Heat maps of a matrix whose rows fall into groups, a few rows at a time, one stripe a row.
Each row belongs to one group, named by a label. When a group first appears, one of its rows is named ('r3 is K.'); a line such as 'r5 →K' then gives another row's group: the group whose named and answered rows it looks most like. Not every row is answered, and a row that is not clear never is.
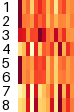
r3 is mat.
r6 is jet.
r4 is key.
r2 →jet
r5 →jet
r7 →key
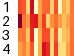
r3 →mat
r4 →mat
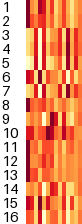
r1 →jet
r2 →jet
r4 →key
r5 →key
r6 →mat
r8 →jet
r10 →mat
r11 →jet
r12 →jet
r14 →mat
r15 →mat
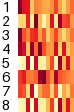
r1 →jet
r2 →key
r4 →mat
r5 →key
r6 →mat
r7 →mat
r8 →key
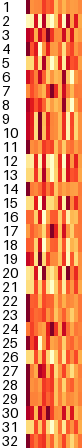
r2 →key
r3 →mat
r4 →jet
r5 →key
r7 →mat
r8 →jet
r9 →mat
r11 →jet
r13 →key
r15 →key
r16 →mat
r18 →mat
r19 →mat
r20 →key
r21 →key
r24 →mat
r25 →jet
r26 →key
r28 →jet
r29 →jet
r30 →mat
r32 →jet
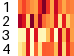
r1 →mat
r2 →mat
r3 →key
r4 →key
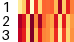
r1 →key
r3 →mat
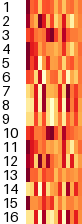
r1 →jet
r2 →jet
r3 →mat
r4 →jet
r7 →key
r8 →key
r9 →key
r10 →mat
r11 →jet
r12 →mat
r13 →jet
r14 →key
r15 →jet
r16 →key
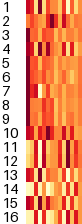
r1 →mat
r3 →jet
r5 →jet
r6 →jet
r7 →jet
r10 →mat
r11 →key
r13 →mat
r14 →key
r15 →mat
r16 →key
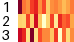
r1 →jet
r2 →key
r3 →mat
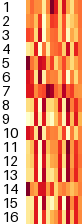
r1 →mat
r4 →key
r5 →jet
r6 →mat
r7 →mat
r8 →key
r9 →key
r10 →mat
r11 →key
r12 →key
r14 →jet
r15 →key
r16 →key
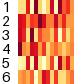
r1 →key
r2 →mat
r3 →mat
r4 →jet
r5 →key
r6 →mat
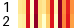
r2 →key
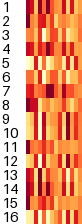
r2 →jet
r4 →mat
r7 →mat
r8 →jet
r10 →key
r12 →key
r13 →mat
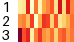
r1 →key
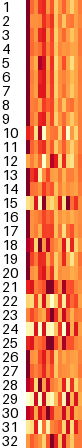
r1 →jet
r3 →jet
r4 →jet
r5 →jet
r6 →jet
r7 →jet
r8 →jet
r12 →mat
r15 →key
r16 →jet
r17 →jet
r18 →mat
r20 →jet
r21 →mat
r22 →key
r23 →mat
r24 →key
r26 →jet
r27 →jet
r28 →mat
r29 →key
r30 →mat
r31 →key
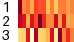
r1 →jet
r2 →mat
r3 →key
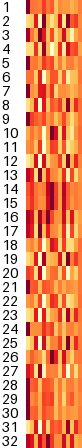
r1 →jet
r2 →key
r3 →jet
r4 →key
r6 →mat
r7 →jet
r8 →key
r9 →jet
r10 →mat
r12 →key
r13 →mat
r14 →mat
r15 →mat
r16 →mat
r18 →mat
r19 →key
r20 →mat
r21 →jet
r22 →mat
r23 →key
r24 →jet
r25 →key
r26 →mat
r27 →mat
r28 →jet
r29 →jet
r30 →jet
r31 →key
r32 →mat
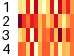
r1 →key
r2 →jet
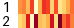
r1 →mat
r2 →key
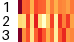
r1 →jet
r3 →jet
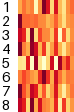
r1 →mat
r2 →jet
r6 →mat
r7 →jet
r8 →mat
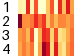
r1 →key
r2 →jet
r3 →mat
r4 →mat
